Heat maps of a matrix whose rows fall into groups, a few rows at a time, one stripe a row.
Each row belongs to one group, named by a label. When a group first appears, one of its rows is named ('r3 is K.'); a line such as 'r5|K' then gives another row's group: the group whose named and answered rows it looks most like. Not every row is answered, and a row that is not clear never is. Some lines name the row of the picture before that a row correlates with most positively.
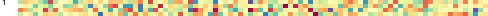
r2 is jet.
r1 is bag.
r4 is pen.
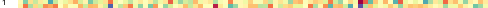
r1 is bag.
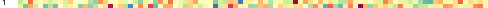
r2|bag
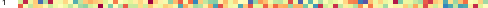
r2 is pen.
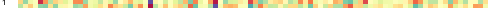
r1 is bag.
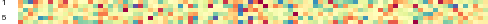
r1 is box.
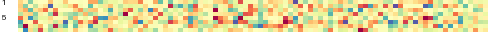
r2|bag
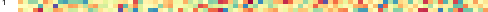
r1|pen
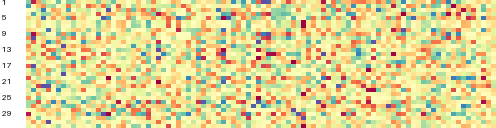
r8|bag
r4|box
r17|box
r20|pen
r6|jet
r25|pen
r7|jet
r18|bag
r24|jet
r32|jet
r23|bag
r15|bag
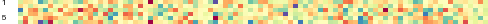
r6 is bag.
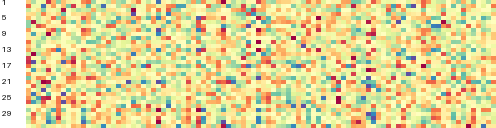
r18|bag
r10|jet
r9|bag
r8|bag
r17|pen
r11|pen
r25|box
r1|bag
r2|pen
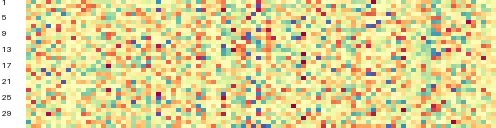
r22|box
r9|jet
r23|pen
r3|bag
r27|jet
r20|jet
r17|pen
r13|box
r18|pen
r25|bag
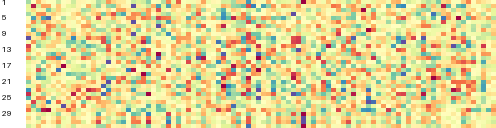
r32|jet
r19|pen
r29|jet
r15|bag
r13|pen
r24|pen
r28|box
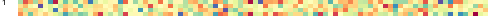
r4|pen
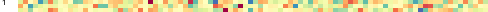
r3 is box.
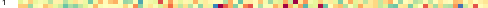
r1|jet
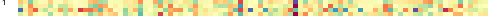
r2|jet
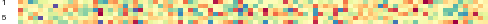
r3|pen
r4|pen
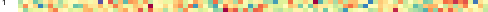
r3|box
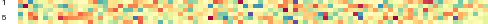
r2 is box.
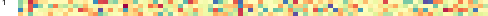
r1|jet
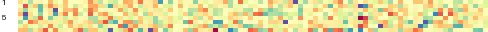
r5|bag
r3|box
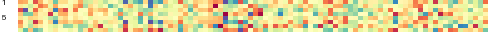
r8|box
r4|box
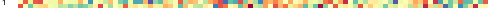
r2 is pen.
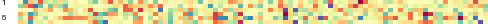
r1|bag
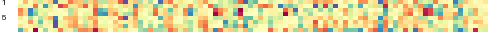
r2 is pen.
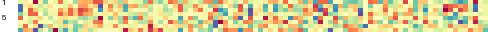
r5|pen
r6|pen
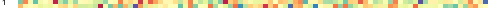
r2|pen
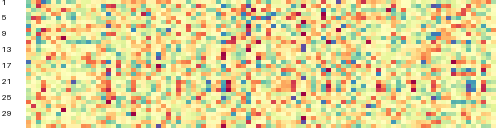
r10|box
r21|pen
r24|jet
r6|jet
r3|box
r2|jet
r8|box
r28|box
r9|jet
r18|pen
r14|bag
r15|bag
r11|pen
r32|bag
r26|pen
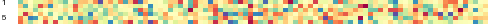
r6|bag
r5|pen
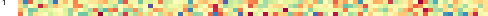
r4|pen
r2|bag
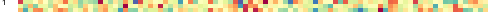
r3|box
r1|pen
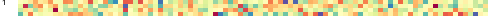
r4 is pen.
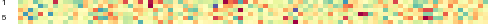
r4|bag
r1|box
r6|jet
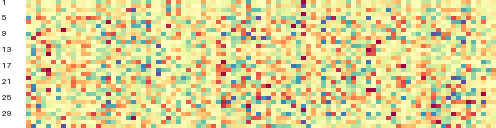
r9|jet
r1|jet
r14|bag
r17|pen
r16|bag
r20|pen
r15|jet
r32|box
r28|jet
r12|bag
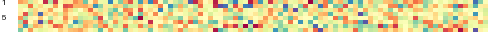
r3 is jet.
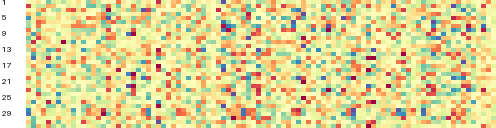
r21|jet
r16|pen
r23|pen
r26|bag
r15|bag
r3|pen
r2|pen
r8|pen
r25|jet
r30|box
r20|pen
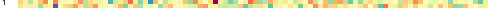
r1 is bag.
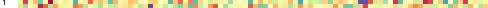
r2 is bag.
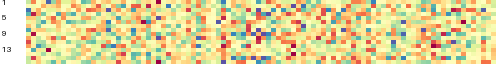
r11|pen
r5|bag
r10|bag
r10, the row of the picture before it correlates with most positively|2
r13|bag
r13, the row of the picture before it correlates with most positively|2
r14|jet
